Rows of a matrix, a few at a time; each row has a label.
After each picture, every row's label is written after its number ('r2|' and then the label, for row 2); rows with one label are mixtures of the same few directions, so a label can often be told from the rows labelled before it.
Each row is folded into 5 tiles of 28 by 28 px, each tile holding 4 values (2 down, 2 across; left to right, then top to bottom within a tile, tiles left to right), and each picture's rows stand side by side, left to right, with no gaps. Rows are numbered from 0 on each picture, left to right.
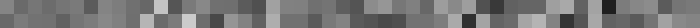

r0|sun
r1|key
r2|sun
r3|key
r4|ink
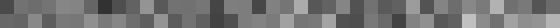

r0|sun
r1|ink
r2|key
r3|key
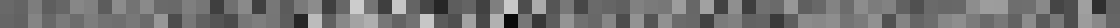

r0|ink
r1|ink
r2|ink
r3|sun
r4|sun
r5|ink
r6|key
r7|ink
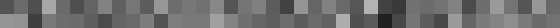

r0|ink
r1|ink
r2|sun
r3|ink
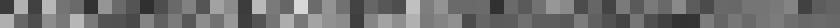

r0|ink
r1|ink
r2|key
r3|key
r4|key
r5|sun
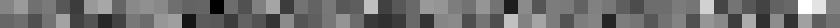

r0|sun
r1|key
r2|sun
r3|sun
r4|key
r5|sun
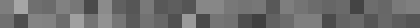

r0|ink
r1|key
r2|key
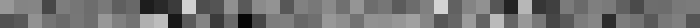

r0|ink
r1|ink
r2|key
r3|ink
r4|key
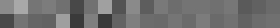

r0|sun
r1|sun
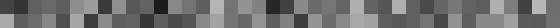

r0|sun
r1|key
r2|ink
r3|ink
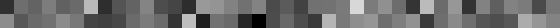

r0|sun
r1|key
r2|key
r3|ink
